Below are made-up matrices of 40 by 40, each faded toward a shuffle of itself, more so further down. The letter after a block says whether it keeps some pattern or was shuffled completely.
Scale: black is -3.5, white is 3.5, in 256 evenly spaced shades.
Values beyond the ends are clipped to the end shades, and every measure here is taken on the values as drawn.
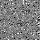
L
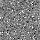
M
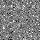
L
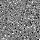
M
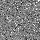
M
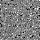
L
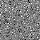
L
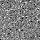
L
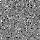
L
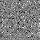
L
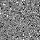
L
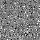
L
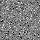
M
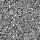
M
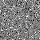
M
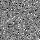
M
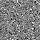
L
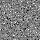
M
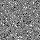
L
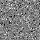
L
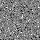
M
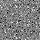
L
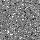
M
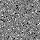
M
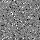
M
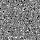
M
